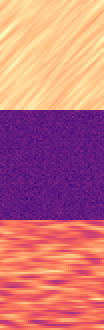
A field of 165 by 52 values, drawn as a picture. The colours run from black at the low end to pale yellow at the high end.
The table splits into 3 rows of 1 panel. Panel 1,1: very high, slanting up to the right, faint in contrast. Panel 2,1: low, fine-grained, faint in contrast. Panel 3,1: high, streaked across.
